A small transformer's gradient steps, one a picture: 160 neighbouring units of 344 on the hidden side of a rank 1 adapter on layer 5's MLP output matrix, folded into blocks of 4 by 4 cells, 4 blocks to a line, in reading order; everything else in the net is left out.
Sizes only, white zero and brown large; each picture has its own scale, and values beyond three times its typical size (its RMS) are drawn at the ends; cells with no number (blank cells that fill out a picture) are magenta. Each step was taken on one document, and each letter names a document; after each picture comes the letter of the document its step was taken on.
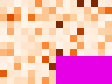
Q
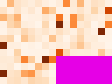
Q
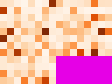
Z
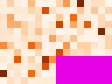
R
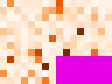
Z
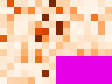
Z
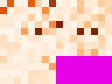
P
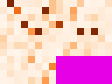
P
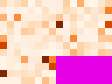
Q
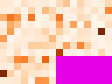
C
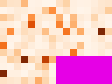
Q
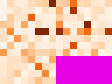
Z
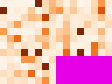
Z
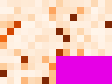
C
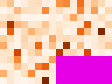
R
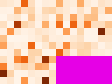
C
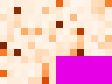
C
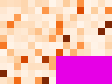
Q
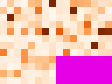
Z
